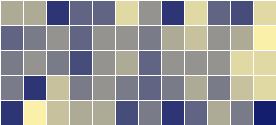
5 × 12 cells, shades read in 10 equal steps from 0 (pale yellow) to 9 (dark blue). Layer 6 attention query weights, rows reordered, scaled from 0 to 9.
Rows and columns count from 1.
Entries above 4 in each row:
6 4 4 7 7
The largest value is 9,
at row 5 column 12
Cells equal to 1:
6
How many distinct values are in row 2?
6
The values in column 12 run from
0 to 9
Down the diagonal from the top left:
3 5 5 5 3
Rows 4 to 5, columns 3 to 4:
2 5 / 2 3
